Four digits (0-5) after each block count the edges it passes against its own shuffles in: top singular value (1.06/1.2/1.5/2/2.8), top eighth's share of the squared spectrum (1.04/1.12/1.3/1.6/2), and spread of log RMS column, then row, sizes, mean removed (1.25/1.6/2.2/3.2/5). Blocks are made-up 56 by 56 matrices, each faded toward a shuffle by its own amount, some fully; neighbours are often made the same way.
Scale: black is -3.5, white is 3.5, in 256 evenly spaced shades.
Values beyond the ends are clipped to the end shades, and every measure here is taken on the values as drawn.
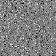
3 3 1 1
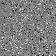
1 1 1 0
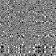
4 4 2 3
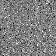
2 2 0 0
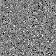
2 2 1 0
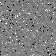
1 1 0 0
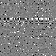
4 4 1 2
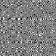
4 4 2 2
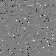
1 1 0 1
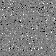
2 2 0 1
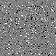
3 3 1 1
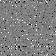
3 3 0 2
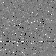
3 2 0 1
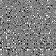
4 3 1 2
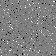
0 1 0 0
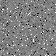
0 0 0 0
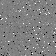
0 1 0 0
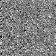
1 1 2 0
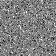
0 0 0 0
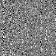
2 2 3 0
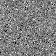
0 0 0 0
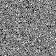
0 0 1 0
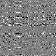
4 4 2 3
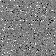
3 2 0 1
